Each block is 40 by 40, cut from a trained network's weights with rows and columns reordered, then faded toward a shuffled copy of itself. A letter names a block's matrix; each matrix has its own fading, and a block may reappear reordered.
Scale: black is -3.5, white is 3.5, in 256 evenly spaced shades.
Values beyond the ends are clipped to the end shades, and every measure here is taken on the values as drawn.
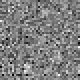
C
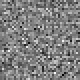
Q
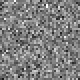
Q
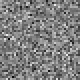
Q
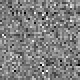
C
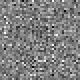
C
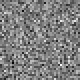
Q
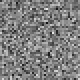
Q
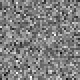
Q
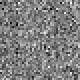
C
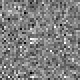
C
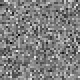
Q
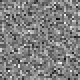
Q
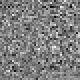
C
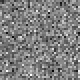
C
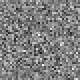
Q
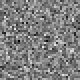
Q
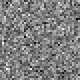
Q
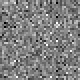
C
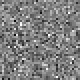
C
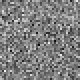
Q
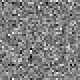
C
